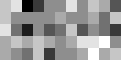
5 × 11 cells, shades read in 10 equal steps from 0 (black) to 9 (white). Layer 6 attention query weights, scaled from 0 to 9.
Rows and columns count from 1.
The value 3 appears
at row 1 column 11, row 3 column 5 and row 3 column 8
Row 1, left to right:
7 8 0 2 5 5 8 5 7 6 3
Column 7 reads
8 5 7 6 5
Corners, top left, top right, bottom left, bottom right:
7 3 6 7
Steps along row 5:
down down up down up same up up down up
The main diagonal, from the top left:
7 5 1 7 2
